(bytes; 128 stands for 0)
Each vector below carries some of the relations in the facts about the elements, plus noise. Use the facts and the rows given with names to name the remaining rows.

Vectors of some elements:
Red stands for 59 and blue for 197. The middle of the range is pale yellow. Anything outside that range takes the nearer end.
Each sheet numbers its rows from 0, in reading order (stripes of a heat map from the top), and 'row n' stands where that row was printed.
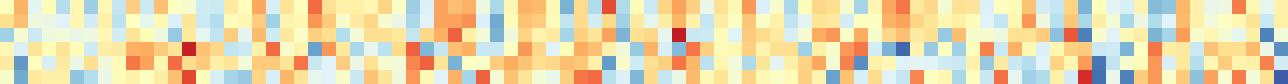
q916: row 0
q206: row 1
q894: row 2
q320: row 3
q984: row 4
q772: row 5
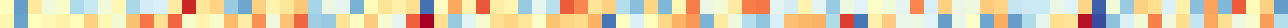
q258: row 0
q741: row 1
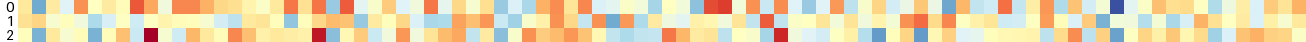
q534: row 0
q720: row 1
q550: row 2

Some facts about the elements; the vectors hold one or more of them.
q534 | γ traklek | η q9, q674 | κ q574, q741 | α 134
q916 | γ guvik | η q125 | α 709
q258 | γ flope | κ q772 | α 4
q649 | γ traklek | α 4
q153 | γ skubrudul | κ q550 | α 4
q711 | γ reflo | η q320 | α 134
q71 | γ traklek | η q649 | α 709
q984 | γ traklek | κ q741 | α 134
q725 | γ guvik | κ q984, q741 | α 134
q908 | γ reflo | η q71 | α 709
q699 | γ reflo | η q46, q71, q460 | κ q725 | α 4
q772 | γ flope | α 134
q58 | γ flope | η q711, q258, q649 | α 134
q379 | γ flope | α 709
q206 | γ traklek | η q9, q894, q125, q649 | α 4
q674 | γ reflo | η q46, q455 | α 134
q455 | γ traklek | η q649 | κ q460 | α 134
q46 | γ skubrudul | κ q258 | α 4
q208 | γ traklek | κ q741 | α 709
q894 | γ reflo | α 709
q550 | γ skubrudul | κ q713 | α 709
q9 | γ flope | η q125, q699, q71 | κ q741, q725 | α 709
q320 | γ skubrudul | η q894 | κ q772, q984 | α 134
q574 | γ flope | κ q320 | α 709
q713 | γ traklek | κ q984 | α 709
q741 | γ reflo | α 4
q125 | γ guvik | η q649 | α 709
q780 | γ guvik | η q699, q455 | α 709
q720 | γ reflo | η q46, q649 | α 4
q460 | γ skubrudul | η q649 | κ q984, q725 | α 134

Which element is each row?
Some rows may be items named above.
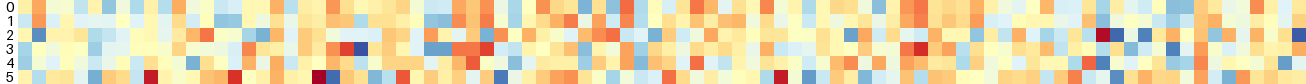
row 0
q916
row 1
q780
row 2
q772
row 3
q674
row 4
q894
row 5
q153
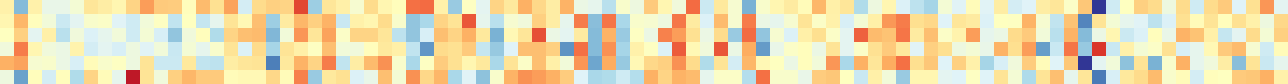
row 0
q725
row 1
q58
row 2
q71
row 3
q711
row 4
q649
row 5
q713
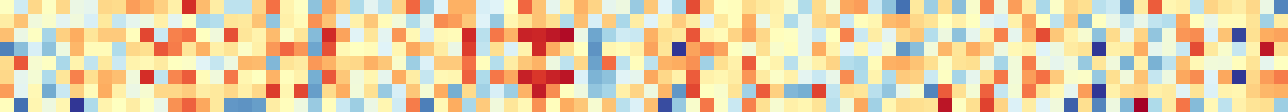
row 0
q320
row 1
q206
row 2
q455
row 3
q699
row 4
q125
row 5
q455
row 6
q9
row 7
q46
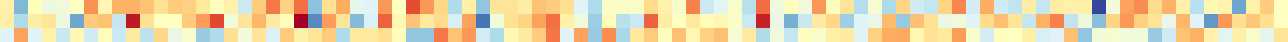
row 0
q208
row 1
q153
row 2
q780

